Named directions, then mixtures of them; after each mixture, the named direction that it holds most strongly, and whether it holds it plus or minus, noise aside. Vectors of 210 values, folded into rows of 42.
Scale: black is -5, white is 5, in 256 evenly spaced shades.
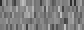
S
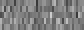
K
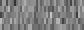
K, plus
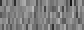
S, plus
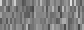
S, minus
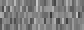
K, minus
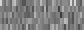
S, minus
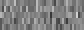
K, minus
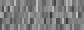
K, minus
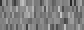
S, plus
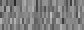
K, plus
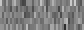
S, minus
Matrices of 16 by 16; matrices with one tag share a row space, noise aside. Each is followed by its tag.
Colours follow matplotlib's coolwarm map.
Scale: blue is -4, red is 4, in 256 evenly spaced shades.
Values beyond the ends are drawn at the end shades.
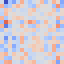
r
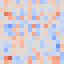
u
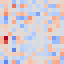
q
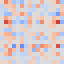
u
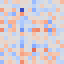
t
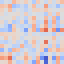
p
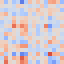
q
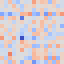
t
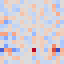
r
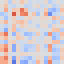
q
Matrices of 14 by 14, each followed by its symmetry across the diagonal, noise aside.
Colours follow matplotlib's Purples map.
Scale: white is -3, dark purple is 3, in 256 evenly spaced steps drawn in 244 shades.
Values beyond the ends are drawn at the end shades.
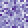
neither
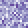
neither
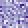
antisymmetric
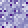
symmetric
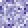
symmetric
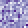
antisymmetric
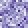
symmetric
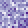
symmetric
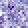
neither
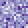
symmetric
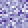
neither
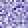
antisymmetric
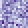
neither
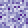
neither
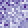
symmetric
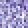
neither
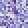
antisymmetric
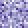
antisymmetric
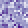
antisymmetric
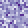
antisymmetric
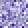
antisymmetric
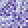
symmetric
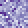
neither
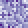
antisymmetric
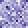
symmetric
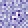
symmetric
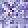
antisymmetric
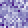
neither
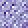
symmetric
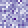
neither
